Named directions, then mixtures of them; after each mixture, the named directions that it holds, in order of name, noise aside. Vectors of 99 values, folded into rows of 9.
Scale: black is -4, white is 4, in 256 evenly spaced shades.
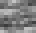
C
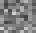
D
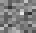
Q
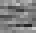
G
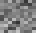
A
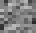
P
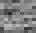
C, P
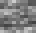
C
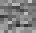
A, G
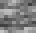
C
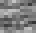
C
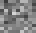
D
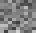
A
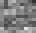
C, D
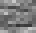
C, G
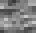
C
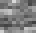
C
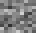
C, Q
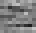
G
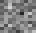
Q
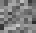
P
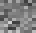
A
